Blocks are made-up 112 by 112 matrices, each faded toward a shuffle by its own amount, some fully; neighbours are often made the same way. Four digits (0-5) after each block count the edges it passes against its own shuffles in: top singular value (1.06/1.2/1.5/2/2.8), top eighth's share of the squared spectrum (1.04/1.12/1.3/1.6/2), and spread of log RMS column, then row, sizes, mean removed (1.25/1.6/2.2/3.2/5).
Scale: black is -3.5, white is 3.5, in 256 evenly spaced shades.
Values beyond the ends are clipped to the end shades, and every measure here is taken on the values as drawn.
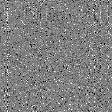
4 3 2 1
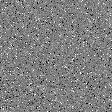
1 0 0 0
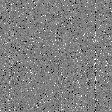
4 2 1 0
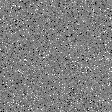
1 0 0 0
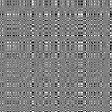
5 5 4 4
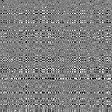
5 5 3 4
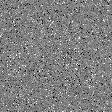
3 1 0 0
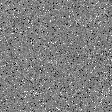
0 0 0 0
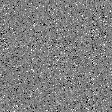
1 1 2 0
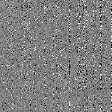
2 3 3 2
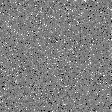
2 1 0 0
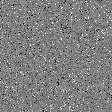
0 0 0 0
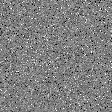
0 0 0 0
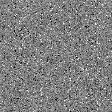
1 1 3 0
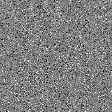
0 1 2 0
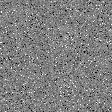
0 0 0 0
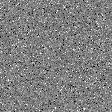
0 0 0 0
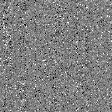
1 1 2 0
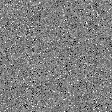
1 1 1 0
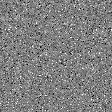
0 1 1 0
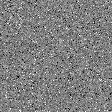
0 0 1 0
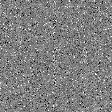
1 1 2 0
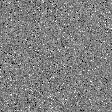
0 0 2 0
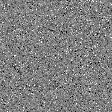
0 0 1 0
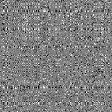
5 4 3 3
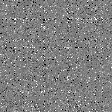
2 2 2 2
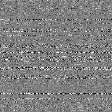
3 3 0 4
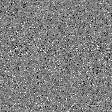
0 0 0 1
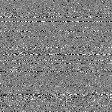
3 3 0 4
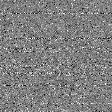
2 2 0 3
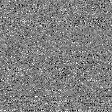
1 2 0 3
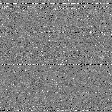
3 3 0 3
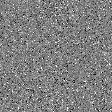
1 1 1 0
